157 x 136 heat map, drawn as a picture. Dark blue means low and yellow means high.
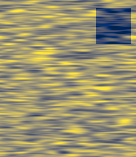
Neither half mirrors the other. On average the colour sits 60% of the way up the scale. The ninth with the lowest average is the top right. The grain runs across in streaks. An odd patch, lower than its surroundings, sits in the top right.
